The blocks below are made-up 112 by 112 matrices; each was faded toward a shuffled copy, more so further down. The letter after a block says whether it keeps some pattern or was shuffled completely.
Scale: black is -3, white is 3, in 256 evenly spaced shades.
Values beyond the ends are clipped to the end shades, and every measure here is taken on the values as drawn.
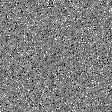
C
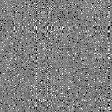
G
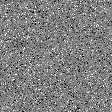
C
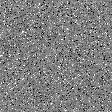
C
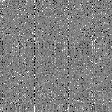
G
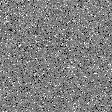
C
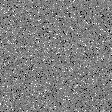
C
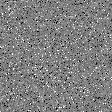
C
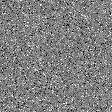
C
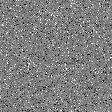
C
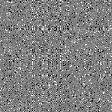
G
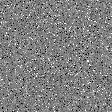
C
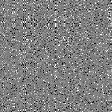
G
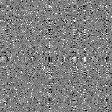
G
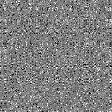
G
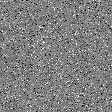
C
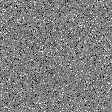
C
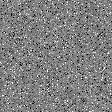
C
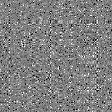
G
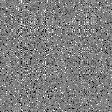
G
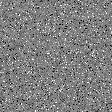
C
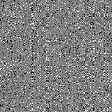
G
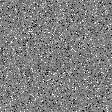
C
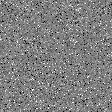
C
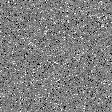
C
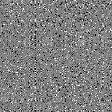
G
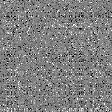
G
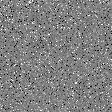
C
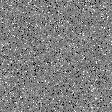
C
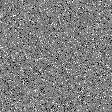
C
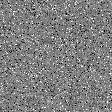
C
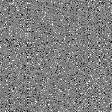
G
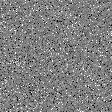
C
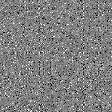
G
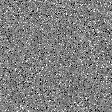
C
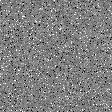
C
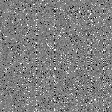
G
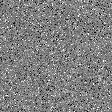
C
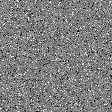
C
